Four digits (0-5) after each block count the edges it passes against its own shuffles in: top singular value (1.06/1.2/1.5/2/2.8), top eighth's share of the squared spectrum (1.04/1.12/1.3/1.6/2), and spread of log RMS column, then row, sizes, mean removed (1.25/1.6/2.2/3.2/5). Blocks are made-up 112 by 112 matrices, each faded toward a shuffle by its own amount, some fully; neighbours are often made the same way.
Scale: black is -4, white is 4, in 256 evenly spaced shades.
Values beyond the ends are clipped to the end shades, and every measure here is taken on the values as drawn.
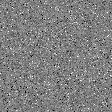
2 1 0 0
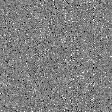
1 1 2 0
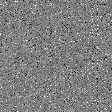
1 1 1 0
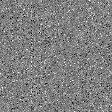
1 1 2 0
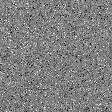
2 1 0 0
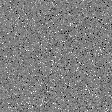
0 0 0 0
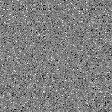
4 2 1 1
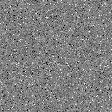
3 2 0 1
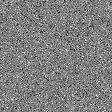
1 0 0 0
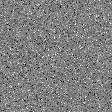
0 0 0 0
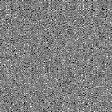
4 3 2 2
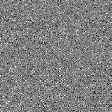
4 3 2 2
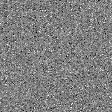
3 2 0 0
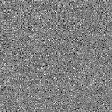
4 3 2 2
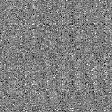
4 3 2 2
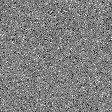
0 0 0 0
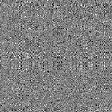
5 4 3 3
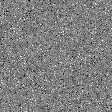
1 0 0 0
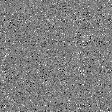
1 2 2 2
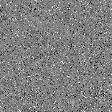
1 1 1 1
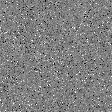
0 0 0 0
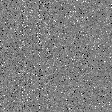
2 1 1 0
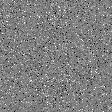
0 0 0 0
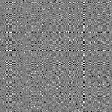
5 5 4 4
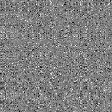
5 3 2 2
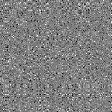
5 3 2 2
